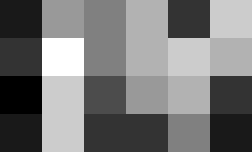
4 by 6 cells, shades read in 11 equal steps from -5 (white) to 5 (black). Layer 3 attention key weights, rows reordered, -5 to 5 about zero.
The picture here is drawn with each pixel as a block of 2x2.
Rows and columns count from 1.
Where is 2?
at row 3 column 3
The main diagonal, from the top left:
4 -5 2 3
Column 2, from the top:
-1 -5 -3 -3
